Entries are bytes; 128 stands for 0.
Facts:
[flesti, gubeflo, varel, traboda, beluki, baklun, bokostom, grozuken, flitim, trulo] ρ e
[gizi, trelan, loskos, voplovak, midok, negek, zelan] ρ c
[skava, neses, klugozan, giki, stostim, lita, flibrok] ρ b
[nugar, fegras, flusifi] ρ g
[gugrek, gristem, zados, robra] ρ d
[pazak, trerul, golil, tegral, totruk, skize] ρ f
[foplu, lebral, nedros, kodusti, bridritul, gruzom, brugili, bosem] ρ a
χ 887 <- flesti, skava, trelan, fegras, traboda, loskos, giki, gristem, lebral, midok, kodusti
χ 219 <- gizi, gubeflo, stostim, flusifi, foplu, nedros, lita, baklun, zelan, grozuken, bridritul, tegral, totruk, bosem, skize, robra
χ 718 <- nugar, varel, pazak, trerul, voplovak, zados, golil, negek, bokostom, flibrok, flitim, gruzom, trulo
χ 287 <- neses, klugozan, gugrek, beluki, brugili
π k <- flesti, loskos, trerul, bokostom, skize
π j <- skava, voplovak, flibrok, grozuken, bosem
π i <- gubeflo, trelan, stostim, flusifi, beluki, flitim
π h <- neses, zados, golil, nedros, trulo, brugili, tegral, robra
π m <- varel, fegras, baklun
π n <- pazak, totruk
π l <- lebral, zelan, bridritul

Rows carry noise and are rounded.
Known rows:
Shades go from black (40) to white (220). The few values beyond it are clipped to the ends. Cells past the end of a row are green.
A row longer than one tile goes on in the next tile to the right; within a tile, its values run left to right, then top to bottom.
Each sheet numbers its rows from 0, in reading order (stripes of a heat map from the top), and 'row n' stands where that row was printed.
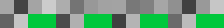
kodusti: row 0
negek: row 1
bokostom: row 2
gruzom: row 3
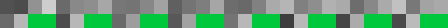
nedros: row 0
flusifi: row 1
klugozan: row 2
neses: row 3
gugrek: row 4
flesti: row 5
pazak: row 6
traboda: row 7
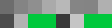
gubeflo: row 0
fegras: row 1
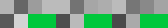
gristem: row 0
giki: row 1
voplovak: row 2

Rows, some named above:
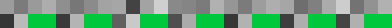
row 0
trelan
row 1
flitim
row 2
kodusti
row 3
baklun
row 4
trelan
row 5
trerul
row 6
skava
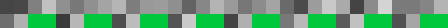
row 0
brugili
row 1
flitim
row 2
nugar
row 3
zados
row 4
trulo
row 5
foplu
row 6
lebral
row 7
skize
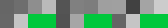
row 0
robra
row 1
beluki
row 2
kodusti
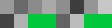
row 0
golil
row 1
gruzom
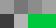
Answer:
trulo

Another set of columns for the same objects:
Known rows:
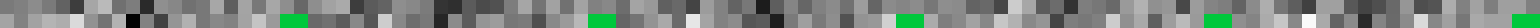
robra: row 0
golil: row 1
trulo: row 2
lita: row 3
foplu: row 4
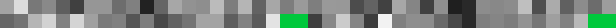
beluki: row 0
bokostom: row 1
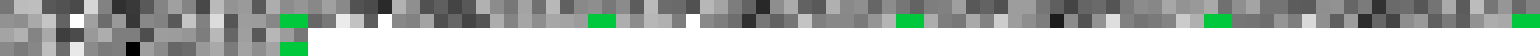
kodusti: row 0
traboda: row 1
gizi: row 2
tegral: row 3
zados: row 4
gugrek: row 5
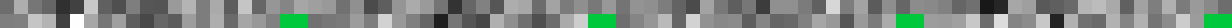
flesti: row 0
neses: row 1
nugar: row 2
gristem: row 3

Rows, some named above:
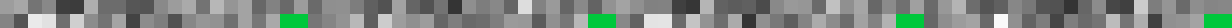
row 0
fegras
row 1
nugar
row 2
fegras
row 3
gruzom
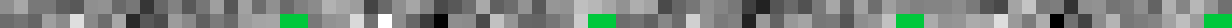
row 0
zados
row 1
brugili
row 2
golil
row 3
robra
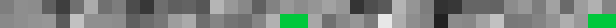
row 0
pazak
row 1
totruk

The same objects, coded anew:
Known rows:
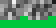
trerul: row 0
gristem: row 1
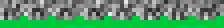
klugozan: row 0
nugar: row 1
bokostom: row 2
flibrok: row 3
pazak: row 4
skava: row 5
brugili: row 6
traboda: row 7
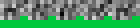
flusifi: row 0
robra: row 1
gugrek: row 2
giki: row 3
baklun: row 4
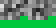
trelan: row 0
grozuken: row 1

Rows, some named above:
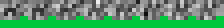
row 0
flitim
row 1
baklun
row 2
trelan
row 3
pazak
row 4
lebral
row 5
gugrek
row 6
totruk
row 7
skize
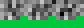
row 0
tegral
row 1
gristem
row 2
beluki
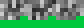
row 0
totruk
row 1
fegras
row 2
negek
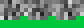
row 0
neses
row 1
trulo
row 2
golil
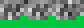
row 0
kodusti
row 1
gruzom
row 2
zados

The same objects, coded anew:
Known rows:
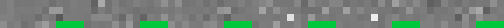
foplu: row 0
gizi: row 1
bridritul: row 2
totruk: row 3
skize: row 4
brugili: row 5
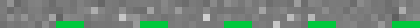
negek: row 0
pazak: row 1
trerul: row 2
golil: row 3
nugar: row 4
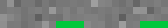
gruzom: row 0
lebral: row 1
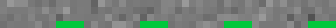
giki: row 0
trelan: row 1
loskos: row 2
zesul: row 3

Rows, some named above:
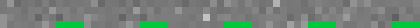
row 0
gruzom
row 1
gruzom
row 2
trerul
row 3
fegras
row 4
zesul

